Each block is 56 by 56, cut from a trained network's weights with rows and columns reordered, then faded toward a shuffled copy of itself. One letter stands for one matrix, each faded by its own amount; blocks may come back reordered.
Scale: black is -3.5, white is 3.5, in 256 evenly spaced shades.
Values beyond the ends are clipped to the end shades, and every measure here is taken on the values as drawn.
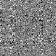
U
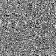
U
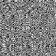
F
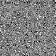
U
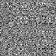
F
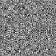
F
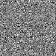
U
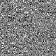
U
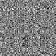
F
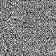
U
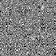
U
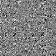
U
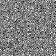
U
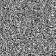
U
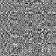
F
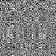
F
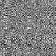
F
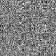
F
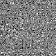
U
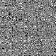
U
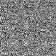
U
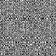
F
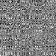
F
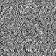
F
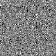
U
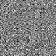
F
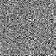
F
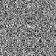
F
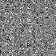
U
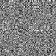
F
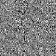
U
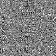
U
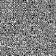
U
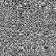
F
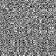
F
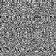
F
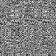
F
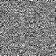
F
